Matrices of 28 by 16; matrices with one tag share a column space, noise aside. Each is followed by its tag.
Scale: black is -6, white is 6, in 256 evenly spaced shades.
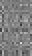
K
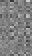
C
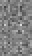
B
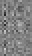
B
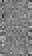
C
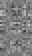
B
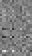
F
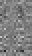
F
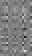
F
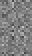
C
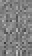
K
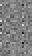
K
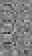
K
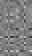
F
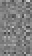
C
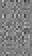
C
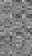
C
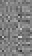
F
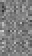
B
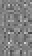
K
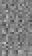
K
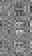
B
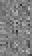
B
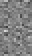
C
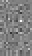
K
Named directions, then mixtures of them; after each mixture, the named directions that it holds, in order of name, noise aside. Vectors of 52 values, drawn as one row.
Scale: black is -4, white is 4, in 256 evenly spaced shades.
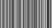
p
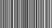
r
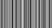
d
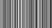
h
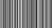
h, r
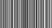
r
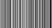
h, r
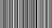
h, r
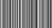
h, p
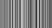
d, h, p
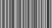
p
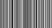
d, p, r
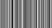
d, p, r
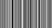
d, p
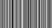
d, p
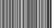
h, p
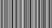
d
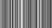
d, h, p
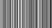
h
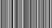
d, r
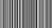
h, p, r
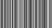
d, h, p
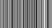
p, r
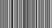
d, p, r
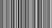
h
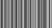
d, h, p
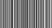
r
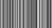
h, p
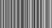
d, h, r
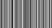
d, r
